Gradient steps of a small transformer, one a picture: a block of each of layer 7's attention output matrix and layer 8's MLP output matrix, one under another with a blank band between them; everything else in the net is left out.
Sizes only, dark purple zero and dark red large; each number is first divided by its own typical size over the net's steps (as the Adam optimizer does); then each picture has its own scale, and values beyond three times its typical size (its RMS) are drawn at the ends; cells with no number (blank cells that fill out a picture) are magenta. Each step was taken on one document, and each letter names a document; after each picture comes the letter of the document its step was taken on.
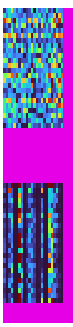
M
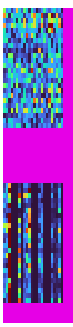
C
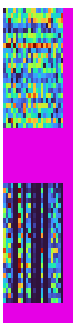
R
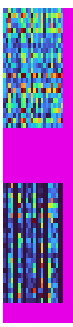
M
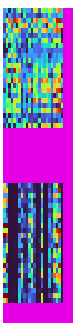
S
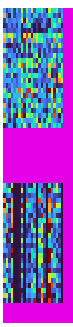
M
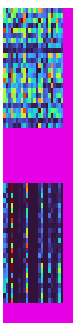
C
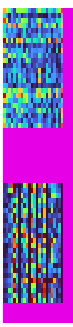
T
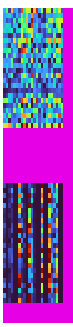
M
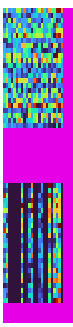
S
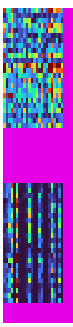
C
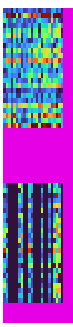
S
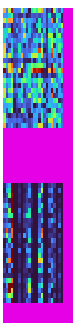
C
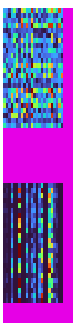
M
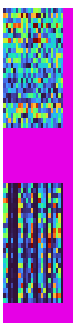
S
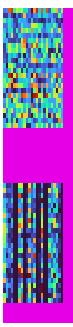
M
